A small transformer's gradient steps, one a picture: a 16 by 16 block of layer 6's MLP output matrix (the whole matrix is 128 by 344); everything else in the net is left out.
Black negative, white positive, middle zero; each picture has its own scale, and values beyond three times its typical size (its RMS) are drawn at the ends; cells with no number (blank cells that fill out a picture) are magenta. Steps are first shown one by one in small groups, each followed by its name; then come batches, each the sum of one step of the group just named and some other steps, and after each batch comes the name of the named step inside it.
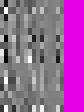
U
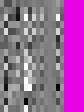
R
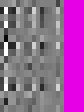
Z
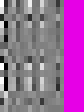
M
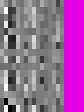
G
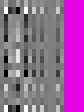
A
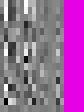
G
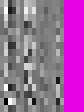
G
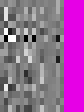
U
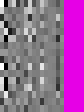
M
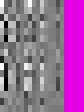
M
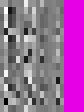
G
